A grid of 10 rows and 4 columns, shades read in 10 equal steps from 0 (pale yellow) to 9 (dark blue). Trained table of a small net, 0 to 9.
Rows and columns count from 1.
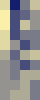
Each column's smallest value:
0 3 2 2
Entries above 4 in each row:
2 2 1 3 2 1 3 1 1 1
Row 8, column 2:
5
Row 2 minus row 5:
-1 3 -1 -1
